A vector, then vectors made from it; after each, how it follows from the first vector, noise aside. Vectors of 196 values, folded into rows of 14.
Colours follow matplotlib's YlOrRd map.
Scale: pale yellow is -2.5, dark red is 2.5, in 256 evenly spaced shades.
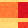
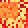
sign-scrambled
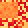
sign-scrambled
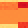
partly zeroed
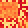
sign-scrambled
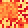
sign-scrambled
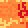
partly zeroed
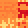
partly zeroed
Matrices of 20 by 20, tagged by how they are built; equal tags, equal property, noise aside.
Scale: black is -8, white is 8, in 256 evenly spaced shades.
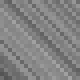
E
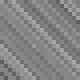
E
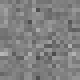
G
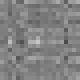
G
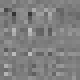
G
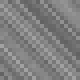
E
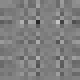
G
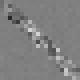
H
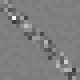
H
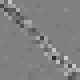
H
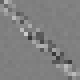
H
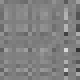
G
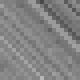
E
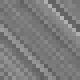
E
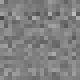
G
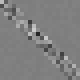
H
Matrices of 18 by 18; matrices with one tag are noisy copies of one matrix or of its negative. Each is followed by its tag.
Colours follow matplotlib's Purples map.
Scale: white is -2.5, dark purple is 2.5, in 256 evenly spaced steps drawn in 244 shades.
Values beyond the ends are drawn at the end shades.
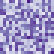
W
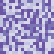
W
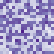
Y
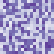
W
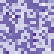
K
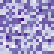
Y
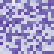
Y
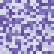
Y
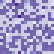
Y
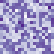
K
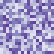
Y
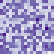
Y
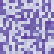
W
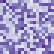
K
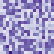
W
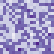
K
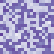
K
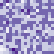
Y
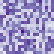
W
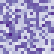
K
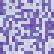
W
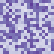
K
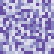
W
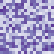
Y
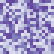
K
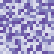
Y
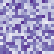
Y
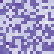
Y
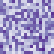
W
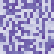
W
